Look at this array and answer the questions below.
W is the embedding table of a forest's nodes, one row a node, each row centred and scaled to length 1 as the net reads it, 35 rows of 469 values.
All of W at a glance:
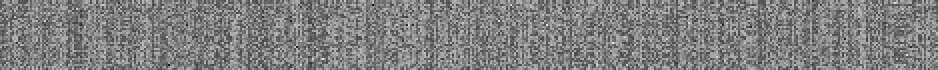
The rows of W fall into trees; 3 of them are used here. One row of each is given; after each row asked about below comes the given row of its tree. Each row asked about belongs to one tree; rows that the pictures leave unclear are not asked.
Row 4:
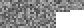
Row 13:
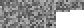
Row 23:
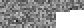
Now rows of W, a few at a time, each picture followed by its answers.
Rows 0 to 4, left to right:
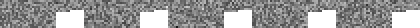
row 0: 4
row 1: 4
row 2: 13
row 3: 4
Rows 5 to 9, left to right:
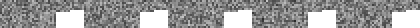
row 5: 23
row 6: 4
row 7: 13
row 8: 23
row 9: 13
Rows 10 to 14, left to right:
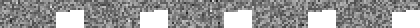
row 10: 4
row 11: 13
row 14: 4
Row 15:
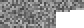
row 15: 13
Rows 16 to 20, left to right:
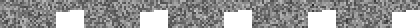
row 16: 13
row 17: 13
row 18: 4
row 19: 4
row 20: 4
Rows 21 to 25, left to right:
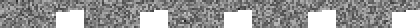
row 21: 13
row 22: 4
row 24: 13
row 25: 4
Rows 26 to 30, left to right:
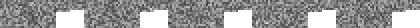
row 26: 13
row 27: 13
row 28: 13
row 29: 4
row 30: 13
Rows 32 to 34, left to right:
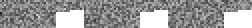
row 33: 4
